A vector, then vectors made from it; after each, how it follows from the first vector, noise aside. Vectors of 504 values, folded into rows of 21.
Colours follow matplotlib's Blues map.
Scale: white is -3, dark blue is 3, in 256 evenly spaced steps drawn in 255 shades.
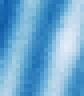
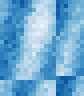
wrapped around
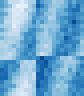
wrapped around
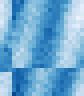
wrapped around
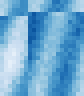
wrapped around
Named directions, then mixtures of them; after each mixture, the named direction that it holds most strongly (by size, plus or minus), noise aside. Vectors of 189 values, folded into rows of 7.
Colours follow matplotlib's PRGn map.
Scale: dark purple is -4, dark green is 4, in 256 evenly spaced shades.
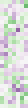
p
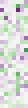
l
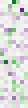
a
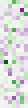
a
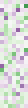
l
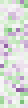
p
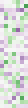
p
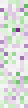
p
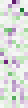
a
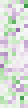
p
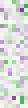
a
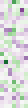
a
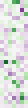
a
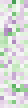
p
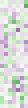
p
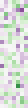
l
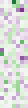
a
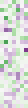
l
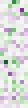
a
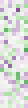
l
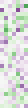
l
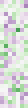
p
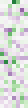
a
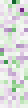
a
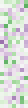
p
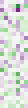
l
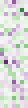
a
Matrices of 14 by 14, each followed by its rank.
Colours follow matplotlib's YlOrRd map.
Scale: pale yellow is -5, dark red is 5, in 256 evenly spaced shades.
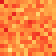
full rank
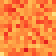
full rank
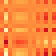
one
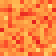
full rank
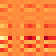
one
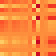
one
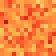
full rank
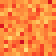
full rank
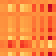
one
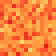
full rank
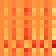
one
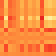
one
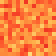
full rank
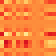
one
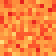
full rank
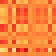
one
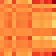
one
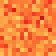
full rank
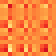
one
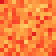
full rank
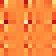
one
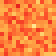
full rank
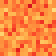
full rank
